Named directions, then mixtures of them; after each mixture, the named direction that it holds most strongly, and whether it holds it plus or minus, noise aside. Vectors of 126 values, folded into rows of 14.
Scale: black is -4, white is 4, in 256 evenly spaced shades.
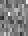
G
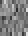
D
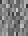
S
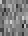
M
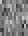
M, plus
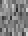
D, plus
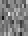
G, plus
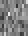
G, plus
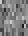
M, plus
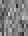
M, plus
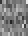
M, minus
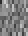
D, plus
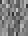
S, plus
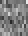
G, plus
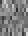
D, plus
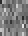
M, minus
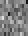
G, minus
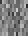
S, plus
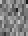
G, minus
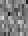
G, minus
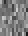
D, minus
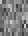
M, plus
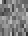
D, minus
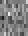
G, plus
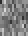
M, minus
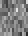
D, minus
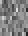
D, minus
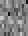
G, minus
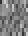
D, plus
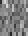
D, plus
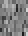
D, plus
